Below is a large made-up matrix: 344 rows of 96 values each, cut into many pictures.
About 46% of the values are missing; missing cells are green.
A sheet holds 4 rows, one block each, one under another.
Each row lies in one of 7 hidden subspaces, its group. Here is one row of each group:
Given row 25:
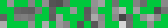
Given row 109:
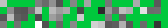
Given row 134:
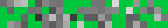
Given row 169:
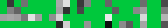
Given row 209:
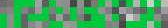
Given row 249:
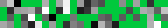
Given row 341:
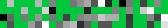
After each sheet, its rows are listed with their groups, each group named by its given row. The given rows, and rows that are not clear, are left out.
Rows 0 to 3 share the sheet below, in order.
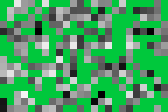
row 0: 341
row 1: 169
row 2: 25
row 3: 169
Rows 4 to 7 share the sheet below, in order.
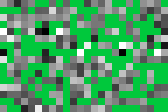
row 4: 341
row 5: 25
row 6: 25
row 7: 109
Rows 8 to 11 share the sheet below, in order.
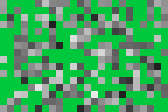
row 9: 169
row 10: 209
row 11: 341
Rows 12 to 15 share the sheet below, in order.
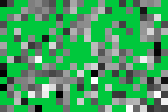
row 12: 109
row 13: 249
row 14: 169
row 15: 25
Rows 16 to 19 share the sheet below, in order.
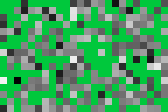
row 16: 134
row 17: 169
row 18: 209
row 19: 169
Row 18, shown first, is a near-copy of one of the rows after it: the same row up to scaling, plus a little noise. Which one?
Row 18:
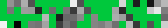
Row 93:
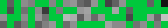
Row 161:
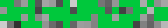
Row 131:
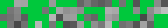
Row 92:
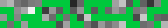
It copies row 161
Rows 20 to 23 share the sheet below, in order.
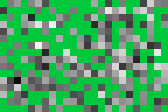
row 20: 25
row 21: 341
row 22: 209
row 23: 169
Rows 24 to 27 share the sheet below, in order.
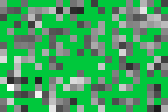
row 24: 249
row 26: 134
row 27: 109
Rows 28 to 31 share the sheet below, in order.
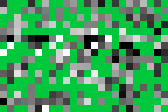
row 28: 25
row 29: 25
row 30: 134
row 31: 341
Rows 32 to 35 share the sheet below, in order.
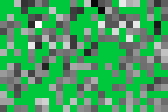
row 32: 109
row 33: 134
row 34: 249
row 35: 169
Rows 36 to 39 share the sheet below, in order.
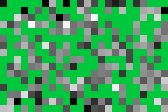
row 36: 169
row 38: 134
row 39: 134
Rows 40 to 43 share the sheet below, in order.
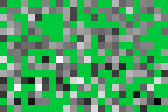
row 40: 134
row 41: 109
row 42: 25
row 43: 249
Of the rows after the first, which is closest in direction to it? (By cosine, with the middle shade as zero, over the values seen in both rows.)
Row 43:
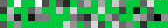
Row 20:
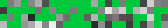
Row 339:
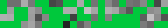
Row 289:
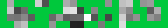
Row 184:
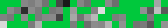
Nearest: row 184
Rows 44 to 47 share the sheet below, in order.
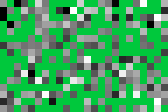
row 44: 169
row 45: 169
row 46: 25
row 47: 249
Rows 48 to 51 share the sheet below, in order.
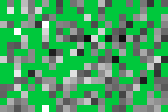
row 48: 341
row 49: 341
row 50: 134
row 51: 341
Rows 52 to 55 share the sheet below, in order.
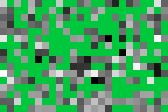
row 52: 134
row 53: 25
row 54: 169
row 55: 134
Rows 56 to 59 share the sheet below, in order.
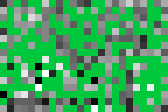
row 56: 25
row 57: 109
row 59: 169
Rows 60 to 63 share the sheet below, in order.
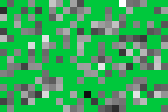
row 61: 25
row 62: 169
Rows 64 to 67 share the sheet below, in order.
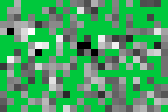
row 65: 109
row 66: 109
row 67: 169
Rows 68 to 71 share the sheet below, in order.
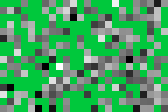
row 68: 134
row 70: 25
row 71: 109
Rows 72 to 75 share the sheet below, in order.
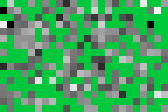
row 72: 169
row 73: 109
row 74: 109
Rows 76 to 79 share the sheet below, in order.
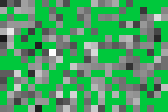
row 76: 109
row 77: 109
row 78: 134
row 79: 249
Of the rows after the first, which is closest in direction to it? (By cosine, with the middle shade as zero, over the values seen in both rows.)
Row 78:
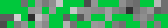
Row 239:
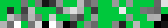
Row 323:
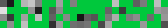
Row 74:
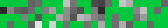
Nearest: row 323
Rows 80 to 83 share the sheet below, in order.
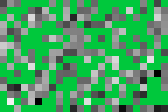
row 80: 134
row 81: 341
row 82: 249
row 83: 341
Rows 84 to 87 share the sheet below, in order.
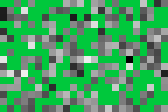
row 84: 169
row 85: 25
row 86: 25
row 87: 169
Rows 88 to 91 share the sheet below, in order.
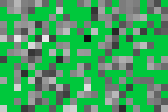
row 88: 249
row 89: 249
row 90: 25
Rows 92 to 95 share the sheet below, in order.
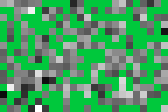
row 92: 209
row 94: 341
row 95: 109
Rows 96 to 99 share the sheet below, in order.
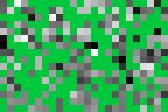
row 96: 249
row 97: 169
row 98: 341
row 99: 169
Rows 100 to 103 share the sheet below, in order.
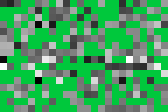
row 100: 109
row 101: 134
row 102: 25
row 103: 249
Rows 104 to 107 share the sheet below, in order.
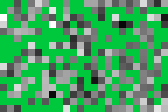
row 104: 341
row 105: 134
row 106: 109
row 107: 341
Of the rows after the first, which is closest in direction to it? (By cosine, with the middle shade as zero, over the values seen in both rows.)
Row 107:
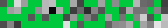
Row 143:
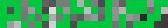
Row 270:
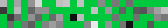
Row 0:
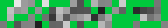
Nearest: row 0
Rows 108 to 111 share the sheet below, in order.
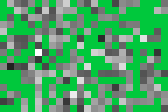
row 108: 249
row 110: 341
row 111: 134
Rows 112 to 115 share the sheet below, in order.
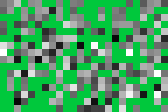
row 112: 341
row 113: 169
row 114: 249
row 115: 134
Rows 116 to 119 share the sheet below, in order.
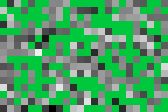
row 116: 169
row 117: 25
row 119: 25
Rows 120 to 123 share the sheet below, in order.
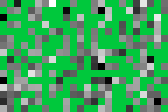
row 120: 169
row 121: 169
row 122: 169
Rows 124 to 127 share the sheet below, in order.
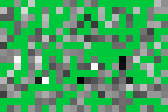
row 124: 109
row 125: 249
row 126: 341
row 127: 169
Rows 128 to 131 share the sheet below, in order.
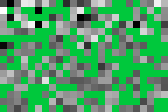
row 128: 109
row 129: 169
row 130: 341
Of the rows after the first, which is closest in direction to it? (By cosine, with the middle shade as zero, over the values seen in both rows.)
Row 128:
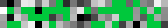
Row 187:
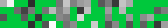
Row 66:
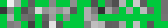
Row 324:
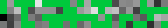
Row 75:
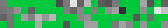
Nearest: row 324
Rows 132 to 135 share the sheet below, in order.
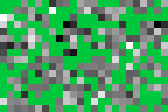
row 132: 341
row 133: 25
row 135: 169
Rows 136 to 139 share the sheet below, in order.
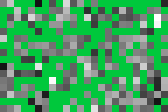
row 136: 249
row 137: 169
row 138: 109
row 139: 249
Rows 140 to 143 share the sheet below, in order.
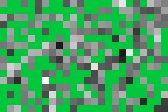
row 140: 341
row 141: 169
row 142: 341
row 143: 341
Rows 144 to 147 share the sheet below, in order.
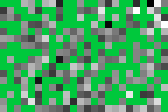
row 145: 209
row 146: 25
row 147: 134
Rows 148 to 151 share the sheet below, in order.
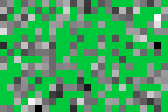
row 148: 249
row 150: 341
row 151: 25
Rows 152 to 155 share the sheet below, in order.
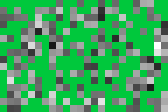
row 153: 249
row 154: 169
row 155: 209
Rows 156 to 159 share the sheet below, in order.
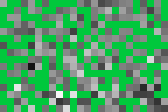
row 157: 134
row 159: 249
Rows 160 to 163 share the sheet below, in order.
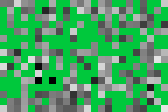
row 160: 249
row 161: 209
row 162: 109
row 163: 209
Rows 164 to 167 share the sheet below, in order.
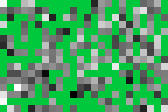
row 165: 169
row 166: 169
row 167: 169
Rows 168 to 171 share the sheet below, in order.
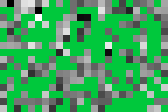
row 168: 109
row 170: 25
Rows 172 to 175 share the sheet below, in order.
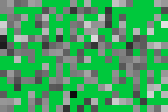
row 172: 209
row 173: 169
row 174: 341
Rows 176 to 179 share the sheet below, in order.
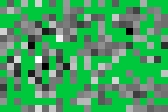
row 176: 341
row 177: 25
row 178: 249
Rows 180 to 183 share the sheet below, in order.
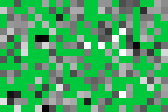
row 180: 109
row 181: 209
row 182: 134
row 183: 341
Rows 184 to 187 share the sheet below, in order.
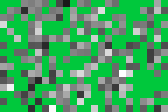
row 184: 169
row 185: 169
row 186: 25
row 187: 109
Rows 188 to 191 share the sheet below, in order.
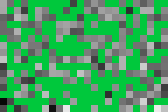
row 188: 134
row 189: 169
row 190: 109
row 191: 341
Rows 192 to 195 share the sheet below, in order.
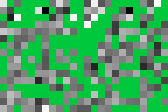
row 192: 134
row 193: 109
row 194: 249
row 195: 341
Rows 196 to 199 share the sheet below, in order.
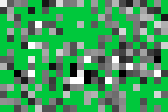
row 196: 25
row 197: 25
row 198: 134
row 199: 169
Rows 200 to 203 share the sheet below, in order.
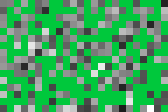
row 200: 209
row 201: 25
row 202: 169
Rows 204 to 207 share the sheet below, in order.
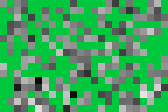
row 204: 134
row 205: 209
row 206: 109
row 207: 249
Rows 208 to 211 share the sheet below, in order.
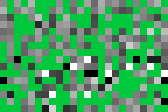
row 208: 109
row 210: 169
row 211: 341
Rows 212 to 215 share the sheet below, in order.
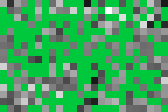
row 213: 25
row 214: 169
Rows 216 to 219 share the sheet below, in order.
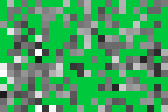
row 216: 109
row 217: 109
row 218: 169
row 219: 109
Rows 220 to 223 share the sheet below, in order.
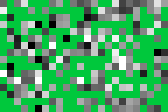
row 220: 109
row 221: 249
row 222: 341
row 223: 25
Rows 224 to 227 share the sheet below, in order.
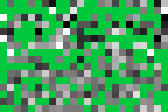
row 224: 341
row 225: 169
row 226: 209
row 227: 249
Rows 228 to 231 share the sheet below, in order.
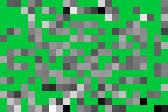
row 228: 169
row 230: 134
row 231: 341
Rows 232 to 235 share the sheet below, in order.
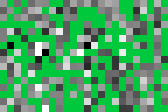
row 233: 341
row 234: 249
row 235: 341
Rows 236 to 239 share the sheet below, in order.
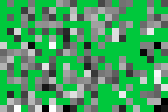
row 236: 134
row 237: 249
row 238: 249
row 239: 341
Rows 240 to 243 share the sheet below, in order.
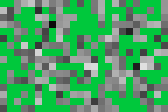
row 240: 109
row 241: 25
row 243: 25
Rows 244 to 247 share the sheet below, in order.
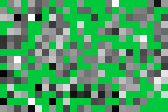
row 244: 134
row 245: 109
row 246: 341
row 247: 249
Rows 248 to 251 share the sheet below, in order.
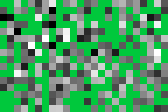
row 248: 341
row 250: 134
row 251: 25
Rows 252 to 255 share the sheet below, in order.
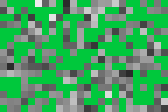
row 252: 249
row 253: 169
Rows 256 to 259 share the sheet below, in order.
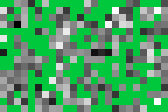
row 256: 209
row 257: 169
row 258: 25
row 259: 249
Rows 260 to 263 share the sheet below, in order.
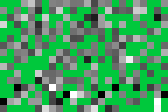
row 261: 249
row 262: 25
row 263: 169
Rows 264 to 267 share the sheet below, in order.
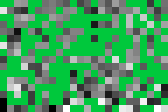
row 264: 169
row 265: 341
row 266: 134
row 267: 341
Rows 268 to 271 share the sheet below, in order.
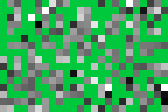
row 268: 25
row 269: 169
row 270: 169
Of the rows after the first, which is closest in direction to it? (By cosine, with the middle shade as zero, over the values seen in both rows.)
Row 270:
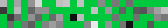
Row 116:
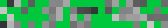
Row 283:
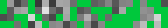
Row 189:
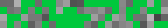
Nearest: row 283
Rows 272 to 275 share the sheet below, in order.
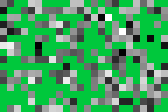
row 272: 209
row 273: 341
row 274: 169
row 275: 25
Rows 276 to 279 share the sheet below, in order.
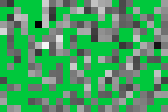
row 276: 109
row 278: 169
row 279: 25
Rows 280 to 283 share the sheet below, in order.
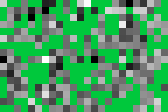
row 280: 25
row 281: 109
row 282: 25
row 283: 249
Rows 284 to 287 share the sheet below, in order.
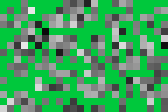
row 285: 25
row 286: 109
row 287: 341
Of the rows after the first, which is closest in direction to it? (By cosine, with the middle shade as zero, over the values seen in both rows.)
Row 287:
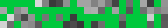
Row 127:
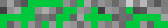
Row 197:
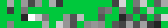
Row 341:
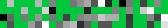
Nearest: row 197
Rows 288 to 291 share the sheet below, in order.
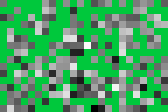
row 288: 249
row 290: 134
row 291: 169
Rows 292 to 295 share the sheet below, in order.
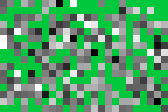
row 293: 169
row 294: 134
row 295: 249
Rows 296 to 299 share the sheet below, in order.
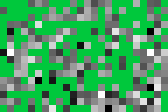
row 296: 109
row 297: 169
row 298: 109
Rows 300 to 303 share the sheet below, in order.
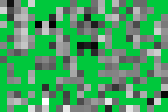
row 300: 109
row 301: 109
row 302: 109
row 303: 169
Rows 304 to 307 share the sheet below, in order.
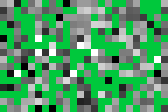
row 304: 169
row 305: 109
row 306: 134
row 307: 109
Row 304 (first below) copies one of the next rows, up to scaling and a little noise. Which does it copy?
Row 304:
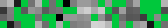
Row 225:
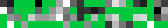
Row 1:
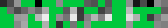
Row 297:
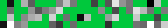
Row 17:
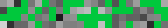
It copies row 17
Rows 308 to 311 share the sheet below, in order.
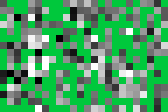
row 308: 134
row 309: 25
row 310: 25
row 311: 109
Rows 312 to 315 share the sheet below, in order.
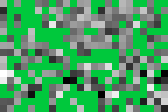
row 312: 109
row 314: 341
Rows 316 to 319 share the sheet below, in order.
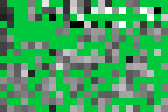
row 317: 341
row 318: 25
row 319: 341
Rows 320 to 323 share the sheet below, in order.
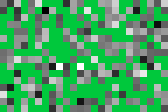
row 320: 249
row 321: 25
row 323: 109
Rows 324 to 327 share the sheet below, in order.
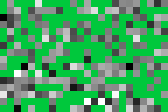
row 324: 169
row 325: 249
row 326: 134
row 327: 209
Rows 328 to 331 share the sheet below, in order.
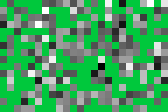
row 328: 209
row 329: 249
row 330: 169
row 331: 25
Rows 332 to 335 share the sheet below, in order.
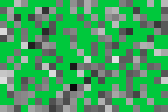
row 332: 249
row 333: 25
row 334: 134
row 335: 209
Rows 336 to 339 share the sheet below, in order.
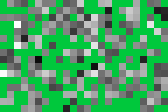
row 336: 209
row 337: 134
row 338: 169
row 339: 341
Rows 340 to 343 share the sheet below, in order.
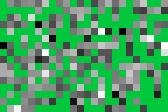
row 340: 25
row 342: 169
